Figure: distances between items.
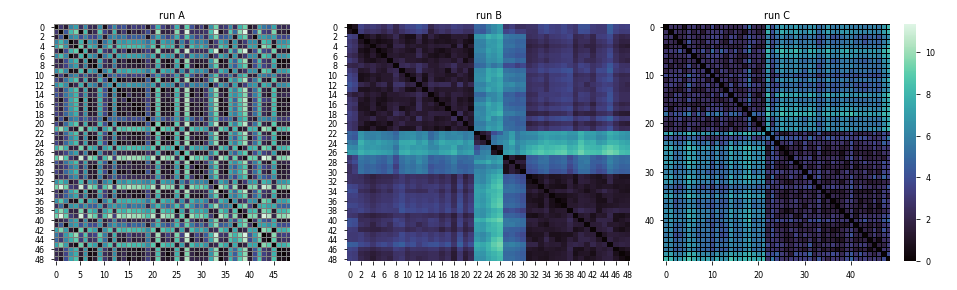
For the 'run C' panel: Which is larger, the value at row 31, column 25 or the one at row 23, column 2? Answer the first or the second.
the second
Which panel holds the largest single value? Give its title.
run A
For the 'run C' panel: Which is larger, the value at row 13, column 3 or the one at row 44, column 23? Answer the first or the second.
the second
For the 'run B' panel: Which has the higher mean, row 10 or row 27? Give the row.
27
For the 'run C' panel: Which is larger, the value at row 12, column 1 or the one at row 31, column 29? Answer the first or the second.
the first
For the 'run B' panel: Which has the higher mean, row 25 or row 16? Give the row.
25
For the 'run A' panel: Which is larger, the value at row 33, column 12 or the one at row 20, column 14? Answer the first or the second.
the first
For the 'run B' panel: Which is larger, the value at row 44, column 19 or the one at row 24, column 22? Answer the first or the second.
the first
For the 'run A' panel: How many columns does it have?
49
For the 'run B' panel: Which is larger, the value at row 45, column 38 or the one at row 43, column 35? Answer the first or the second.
the first
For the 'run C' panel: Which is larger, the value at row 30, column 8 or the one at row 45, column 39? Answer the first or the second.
the first
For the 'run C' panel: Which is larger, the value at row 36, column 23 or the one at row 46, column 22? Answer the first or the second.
the first
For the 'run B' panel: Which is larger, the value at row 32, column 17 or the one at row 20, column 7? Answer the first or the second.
the first
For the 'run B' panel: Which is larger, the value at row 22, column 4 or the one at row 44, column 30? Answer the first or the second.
the first
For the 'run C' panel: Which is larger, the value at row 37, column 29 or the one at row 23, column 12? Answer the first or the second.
the second
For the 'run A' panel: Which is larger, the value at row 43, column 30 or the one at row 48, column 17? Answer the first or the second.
the first
